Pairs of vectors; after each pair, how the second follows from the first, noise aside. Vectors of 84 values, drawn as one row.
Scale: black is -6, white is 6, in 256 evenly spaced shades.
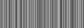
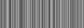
wrapped around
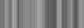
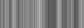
copied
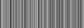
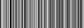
scaled up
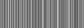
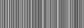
copied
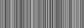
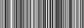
scaled up
